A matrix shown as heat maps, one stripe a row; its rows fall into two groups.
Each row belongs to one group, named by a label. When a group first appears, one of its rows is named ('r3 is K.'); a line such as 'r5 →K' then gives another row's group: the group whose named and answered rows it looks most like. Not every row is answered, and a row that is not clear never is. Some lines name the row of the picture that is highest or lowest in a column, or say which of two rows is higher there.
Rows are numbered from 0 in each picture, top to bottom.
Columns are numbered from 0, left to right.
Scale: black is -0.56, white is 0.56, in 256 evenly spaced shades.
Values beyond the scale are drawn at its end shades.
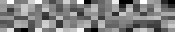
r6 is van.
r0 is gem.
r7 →gem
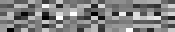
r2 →gem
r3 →gem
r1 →van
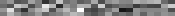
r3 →gem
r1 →van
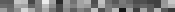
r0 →van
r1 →van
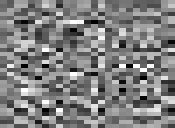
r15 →van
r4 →van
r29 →van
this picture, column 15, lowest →7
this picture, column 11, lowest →8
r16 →gem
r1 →van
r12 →van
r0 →van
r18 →gem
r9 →gem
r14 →gem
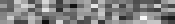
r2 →van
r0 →van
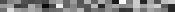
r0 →gem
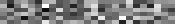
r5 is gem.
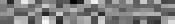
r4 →van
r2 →gem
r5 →van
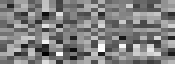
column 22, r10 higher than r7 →No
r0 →van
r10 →van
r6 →van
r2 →van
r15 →van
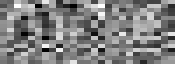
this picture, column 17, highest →8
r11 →van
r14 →van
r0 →van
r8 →gem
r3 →gem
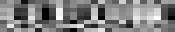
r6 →gem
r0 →gem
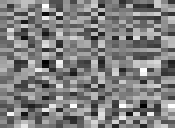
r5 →gem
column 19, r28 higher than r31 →Yes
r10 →van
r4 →van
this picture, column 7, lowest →17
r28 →gem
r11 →van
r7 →gem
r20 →gem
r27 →van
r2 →van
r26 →gem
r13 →van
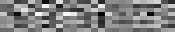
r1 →van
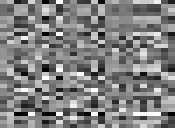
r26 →gem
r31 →gem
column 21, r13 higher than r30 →No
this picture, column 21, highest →28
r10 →gem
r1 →van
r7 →van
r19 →van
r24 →van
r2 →van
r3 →van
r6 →gem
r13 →gem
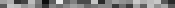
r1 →gem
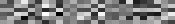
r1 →van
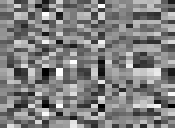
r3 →van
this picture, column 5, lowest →1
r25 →gem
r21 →gem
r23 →gem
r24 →gem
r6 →gem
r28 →van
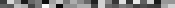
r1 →van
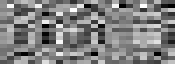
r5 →van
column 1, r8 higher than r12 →Yes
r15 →van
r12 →van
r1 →gem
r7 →gem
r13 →gem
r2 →gem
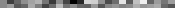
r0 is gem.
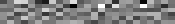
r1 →gem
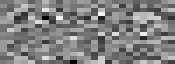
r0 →van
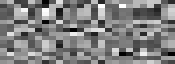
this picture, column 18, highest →12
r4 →van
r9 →gem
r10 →van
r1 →gem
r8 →gem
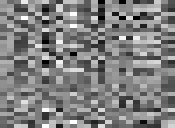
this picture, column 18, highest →4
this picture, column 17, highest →9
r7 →van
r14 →van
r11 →gem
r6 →gem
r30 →gem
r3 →gem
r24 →gem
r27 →van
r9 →gem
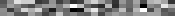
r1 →gem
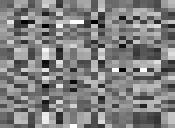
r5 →gem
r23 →gem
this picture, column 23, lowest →17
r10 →gem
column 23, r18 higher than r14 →No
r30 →van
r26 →gem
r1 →van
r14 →van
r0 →van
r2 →gem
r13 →van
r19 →van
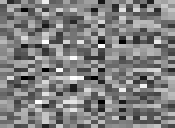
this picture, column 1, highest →19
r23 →van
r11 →gem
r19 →gem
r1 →gem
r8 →van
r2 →gem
